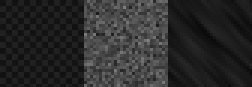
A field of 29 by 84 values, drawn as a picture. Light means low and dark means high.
It is made of 1 by 3 panels. Panel 1,1: very high, checkered, faint in contrast. Panel 1,2: high, fine-grained. Panel 1,3: very high, slanting down to the right, faint in contrast.
